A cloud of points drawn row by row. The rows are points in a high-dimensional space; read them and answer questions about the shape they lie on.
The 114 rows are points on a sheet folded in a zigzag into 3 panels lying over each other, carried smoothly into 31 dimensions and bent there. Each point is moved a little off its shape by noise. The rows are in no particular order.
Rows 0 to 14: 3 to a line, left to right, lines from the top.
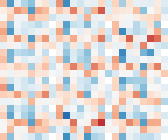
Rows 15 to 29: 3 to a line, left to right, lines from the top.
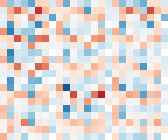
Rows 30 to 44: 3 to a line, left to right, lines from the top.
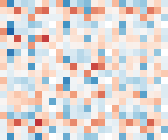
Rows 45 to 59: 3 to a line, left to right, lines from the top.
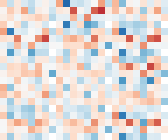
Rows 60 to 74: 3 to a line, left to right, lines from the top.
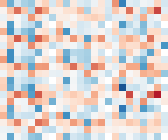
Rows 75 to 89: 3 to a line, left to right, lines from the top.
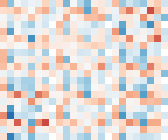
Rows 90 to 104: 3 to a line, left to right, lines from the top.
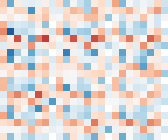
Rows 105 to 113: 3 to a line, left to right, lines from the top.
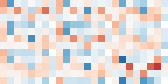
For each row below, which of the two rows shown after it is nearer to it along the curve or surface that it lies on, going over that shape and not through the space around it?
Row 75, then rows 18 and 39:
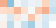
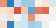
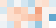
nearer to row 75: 39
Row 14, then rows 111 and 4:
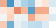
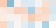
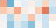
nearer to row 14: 111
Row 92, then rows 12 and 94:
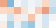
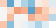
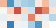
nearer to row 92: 94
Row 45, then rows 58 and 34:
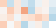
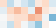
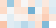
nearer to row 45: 34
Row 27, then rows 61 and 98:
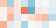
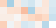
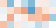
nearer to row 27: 98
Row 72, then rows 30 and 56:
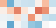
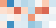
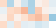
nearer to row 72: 30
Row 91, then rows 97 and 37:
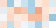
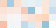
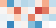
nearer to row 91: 97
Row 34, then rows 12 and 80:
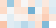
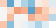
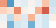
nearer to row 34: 12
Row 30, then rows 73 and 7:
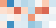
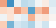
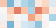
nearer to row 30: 7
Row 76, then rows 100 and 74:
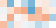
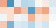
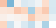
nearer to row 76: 100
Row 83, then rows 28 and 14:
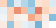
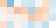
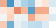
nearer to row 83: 28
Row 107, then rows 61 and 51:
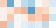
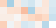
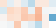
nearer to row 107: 61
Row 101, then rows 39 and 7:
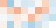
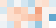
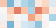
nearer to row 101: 39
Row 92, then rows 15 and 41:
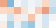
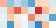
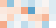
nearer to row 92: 15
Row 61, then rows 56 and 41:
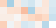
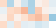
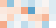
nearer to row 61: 56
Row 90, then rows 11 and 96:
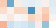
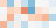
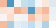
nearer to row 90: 96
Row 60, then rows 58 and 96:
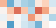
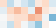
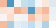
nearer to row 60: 58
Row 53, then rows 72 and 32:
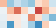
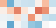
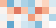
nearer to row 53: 72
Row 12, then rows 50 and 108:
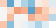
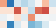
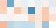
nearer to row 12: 108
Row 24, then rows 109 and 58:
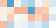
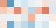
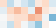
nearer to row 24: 109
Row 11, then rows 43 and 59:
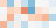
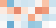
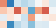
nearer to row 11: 59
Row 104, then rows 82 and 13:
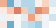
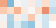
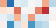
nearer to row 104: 13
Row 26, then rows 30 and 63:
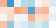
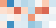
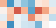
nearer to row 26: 63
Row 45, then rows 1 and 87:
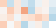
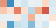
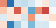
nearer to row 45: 1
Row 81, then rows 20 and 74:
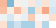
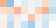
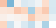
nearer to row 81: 74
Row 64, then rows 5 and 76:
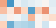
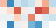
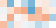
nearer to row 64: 76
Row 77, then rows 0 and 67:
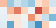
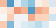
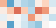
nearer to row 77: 67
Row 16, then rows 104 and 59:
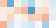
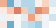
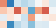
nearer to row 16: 59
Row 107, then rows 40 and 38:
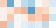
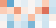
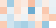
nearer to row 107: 38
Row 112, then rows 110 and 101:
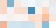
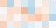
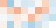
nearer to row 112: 110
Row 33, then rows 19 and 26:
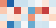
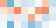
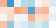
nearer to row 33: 26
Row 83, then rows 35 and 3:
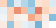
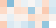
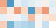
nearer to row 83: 35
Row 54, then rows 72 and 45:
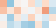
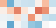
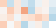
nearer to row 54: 72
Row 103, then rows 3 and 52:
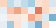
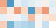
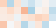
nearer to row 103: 52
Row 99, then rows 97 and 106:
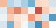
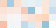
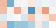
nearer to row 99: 97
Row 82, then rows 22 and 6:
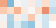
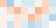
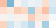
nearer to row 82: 22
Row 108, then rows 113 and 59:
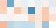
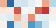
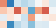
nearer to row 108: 59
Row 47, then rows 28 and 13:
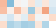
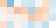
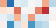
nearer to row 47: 28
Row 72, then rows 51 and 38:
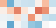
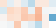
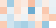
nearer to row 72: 51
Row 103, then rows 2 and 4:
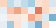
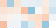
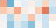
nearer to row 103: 4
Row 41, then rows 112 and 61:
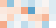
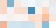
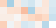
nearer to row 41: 112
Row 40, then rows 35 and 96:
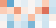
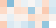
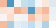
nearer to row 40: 35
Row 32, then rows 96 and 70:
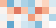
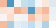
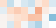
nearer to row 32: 70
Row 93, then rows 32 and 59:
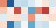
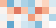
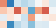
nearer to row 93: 59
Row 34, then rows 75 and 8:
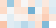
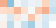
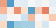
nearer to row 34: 8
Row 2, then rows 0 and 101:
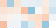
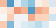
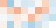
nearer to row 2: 0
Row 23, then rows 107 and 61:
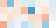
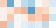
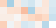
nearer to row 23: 107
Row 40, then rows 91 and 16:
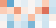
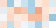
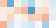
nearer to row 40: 91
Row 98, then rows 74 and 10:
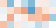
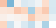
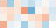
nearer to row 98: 10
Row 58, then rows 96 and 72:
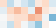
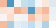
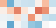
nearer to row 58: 72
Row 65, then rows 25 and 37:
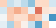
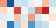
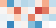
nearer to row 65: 37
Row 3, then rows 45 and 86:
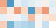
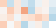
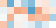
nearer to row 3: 86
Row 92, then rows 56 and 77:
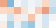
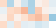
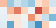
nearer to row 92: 77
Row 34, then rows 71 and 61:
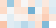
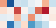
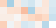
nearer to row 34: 61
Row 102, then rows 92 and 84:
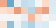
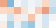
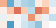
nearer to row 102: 84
